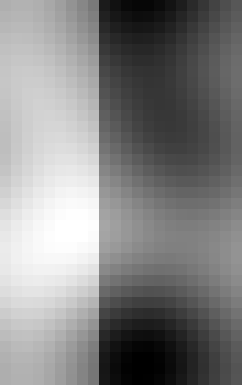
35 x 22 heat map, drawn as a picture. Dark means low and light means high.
Average level on the scale: 50%. Seam: vertical, 40% of the way across, the left part higher. Ninth with the highest average: middle left.
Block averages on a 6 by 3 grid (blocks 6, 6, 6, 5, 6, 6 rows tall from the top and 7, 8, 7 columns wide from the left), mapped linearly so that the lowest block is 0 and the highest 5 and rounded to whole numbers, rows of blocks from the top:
301 | 411 | 421 | 532 | 522 | 300
